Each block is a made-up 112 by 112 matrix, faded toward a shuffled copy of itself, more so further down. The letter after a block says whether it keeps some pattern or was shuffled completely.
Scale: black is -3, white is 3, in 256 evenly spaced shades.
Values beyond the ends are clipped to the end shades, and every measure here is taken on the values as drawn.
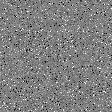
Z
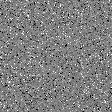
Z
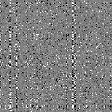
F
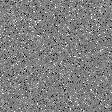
Z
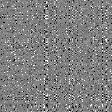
F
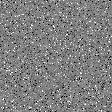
Z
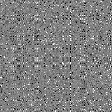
F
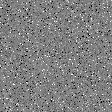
Z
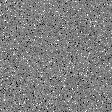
Z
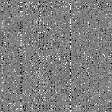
F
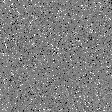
Z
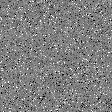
Z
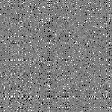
F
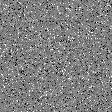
Z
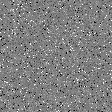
Z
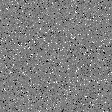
Z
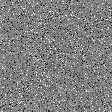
Z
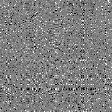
F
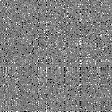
F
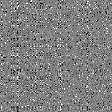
F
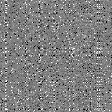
F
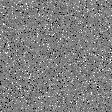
Z
